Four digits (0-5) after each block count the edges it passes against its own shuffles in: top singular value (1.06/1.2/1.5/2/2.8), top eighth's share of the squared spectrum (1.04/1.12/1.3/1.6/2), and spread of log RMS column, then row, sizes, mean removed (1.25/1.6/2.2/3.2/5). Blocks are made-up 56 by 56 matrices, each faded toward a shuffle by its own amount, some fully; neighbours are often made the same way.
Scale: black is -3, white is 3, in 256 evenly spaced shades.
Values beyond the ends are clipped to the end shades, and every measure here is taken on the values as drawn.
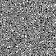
2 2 0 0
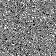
0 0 0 0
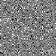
3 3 2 1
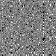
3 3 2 1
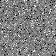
0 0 0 0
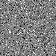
0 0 0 0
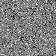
0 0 0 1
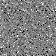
1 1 0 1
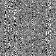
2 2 3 0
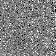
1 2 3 0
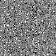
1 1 2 0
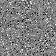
0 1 1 0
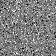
0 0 0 0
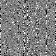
2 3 3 0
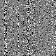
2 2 3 0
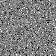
0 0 0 0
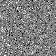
0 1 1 0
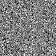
1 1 2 0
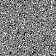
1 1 2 0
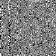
1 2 3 0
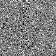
1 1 2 0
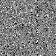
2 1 1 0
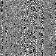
2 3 4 0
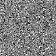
1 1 2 0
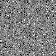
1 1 2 0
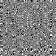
4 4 2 2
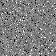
1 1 0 0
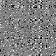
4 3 2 2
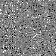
3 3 1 1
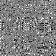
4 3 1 2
